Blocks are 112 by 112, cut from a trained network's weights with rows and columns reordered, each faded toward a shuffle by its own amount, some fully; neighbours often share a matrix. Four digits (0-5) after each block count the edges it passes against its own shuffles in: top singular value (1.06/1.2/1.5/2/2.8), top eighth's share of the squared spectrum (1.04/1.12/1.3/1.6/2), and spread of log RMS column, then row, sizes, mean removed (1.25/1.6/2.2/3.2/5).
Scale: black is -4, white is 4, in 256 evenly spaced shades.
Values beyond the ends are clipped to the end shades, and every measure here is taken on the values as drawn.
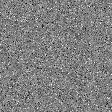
0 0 0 0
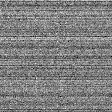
5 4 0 3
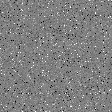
2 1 0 0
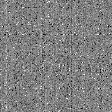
2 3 2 2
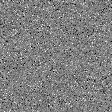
0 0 0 0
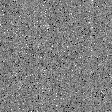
1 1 0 0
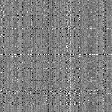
4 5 3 3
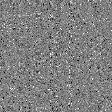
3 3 2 0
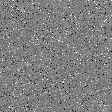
0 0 0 0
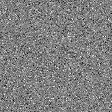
3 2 0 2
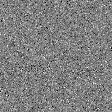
2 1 0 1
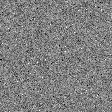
0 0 0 0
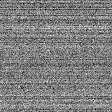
5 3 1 3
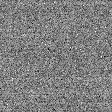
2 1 0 0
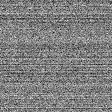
4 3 0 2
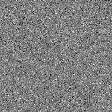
3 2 0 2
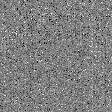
2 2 0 1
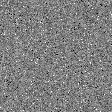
1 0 0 0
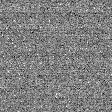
2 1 0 0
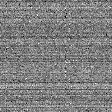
4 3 2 2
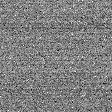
3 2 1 0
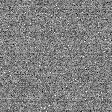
2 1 0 0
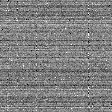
5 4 2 3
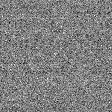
1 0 0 0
